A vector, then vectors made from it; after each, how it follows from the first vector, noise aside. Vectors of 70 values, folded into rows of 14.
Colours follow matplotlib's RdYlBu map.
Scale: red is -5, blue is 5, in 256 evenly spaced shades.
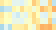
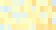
shrunk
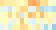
wrapped around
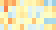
reversed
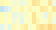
shrunk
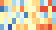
scaled up
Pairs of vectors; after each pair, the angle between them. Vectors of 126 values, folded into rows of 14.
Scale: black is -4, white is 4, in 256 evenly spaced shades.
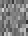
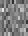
nearly parallel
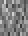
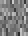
partly aligned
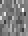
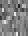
partly opposed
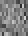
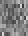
nearly opposite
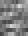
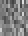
orthogonal
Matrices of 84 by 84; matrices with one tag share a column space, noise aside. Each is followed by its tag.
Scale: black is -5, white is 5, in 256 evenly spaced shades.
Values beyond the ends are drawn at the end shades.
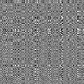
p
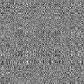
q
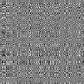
q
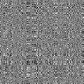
q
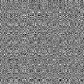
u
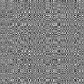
u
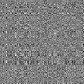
q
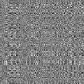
q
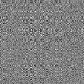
p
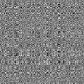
q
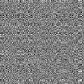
u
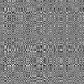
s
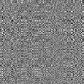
p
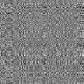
q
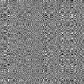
u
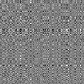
p
